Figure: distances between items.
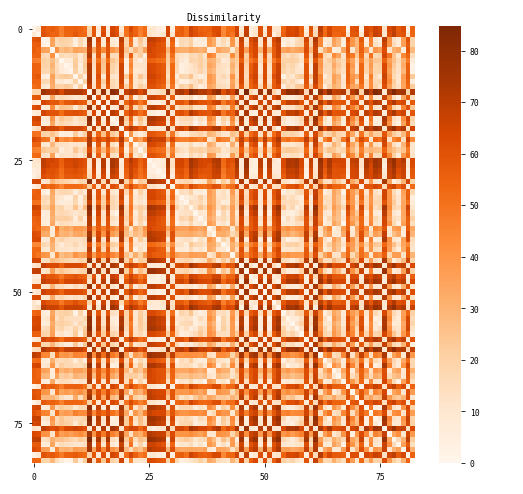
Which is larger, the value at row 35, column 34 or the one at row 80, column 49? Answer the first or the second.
the second
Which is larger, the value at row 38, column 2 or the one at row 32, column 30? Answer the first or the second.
the second
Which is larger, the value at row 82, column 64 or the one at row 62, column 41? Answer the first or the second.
the second
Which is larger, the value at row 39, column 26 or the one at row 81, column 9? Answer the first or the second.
the first
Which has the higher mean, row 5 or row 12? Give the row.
12
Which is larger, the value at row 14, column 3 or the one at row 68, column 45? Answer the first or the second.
the first
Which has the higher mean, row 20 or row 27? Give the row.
27
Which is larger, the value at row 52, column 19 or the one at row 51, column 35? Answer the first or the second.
the first
